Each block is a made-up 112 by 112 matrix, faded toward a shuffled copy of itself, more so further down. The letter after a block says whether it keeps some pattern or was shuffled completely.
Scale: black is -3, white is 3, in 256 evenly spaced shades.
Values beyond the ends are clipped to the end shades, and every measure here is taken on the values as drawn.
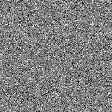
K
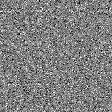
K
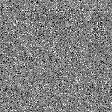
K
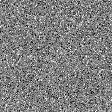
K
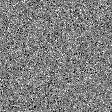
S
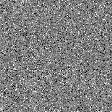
K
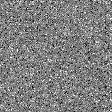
K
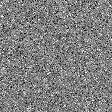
S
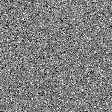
S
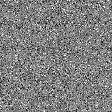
K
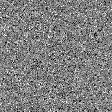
K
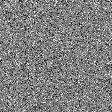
K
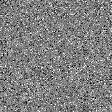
K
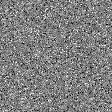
S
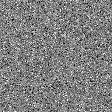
S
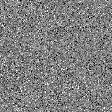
K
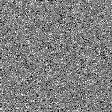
K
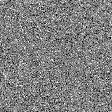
K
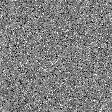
S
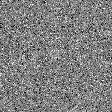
K
